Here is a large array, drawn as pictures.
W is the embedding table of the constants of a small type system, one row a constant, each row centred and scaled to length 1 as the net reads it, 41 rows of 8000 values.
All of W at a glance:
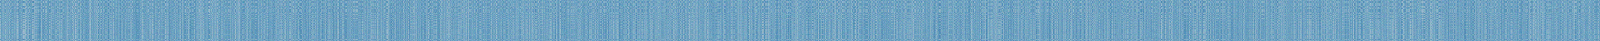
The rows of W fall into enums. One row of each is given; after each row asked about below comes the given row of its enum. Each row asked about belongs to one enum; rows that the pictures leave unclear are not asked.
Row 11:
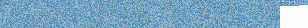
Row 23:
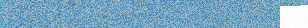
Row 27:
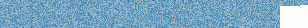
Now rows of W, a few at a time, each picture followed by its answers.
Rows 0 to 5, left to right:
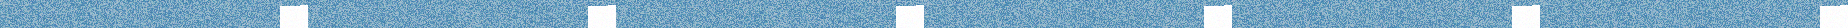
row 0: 27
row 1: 11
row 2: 11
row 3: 27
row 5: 27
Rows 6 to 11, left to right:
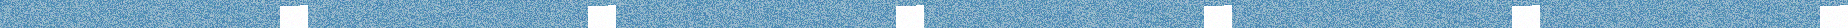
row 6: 11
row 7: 23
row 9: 11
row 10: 11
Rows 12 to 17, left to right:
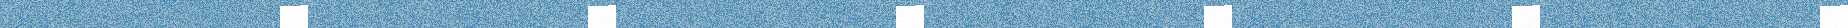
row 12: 23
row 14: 11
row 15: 27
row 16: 23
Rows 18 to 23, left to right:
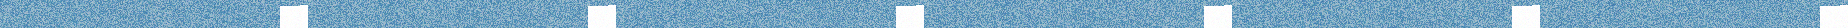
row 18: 11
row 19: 27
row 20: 23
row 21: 27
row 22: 27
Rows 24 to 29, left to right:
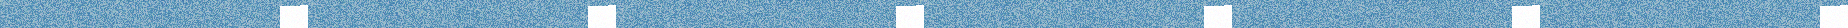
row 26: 23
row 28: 23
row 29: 27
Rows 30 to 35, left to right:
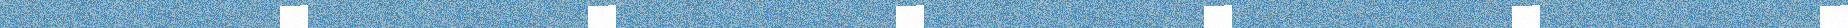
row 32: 27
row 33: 27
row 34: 23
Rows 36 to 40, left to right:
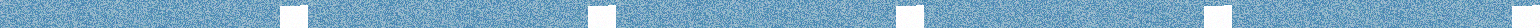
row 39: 11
